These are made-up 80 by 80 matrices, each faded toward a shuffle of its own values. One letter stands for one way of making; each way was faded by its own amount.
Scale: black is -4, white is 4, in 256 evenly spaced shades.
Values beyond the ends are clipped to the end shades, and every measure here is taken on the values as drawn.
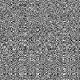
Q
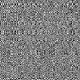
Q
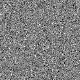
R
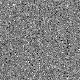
R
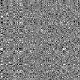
Q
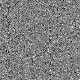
R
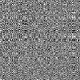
Q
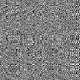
Q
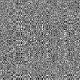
Q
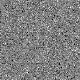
R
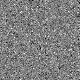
R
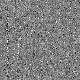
R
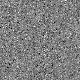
R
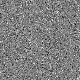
R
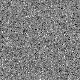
R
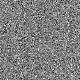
R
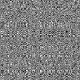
Q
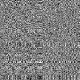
Q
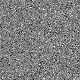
R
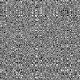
Q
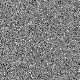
R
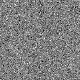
R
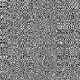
Q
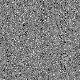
R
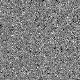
R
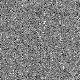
R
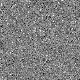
R
